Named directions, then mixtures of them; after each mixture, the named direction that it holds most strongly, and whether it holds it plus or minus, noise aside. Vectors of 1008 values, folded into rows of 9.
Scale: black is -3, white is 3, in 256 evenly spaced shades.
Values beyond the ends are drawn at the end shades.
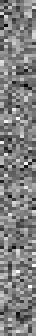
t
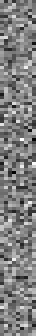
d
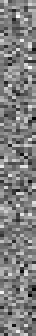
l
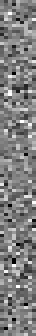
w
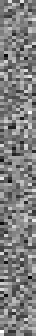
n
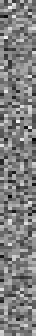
d, plus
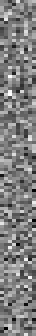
w, plus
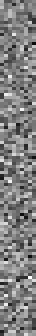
n, minus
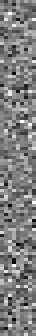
w, plus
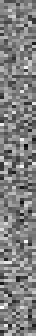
d, plus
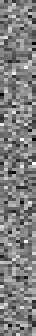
d, plus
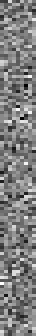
n, plus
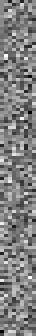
n, minus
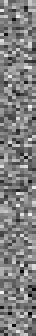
l, plus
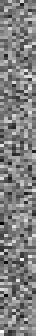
n, plus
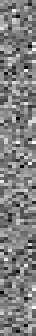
l, minus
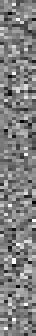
w, minus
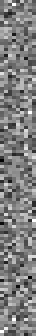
n, plus
